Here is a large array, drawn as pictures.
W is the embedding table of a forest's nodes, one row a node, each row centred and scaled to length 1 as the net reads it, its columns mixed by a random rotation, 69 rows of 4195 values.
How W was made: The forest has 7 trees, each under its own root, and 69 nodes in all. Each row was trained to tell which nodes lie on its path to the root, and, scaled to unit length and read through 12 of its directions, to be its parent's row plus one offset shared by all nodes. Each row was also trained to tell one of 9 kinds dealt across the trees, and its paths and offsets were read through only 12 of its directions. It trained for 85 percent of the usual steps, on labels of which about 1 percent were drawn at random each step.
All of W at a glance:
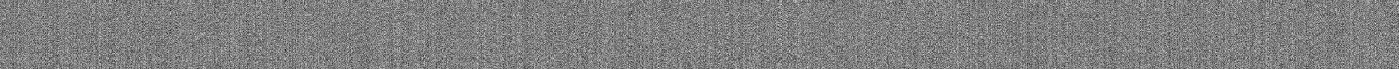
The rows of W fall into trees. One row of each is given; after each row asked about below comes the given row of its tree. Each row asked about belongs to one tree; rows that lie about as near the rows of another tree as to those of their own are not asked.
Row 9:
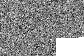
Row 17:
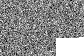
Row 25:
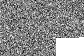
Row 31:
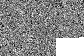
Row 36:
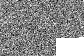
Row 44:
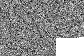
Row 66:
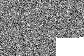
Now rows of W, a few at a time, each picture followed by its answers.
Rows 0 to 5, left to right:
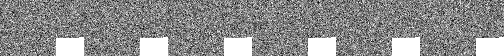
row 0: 44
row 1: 44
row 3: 31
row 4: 17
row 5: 66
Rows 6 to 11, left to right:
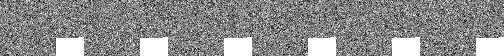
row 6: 17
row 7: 31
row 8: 44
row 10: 44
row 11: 9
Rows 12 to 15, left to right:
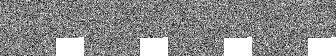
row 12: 17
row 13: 25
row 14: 36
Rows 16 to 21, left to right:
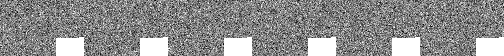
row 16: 44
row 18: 66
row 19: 9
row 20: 44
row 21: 9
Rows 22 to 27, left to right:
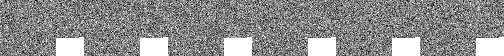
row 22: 31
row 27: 9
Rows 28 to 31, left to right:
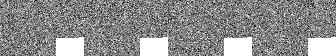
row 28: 31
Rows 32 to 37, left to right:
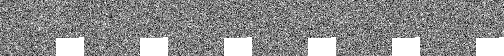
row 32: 17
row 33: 17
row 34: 25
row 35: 44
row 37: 9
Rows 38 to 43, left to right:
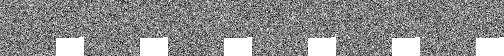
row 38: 36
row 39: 17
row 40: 66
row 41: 17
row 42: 25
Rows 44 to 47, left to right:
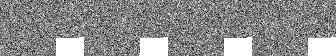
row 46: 9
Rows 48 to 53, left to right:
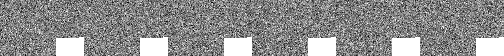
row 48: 66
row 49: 44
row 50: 17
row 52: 44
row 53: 9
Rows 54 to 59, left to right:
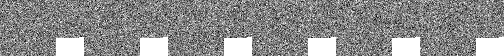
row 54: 44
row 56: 17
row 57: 9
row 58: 9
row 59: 9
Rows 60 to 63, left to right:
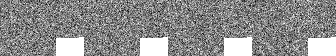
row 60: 44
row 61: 17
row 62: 9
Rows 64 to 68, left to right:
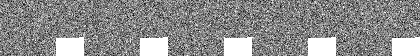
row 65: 31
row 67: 17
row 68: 66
